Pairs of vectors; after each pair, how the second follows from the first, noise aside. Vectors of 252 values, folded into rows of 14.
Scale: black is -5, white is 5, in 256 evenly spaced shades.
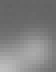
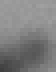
negated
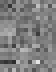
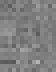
shrunk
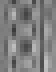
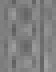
shrunk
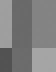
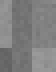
shrunk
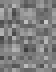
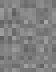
shrunk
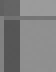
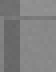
shrunk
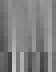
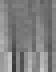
negated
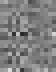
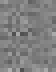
shrunk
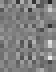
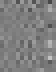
shrunk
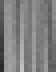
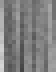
negated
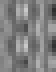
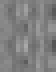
shrunk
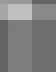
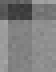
negated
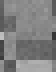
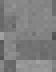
shrunk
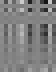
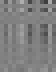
shrunk
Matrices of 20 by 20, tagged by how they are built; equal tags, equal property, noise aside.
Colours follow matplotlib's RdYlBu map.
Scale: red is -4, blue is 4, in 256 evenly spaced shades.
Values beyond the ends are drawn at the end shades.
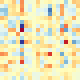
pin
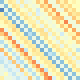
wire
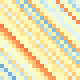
wire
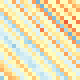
wire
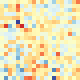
pin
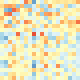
pin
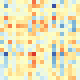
pin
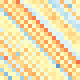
wire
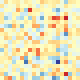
pin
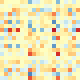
pin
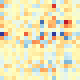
pin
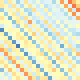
wire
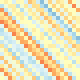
wire
